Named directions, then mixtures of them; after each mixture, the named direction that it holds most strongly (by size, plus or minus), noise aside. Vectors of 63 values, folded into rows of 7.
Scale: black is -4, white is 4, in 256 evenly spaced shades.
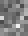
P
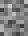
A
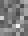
P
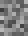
A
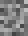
A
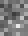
P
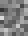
P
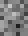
P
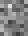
A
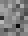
P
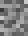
A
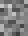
A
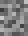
A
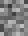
A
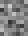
A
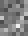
P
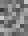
A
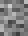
A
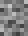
A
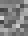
P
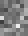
P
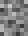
A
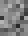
P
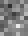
P
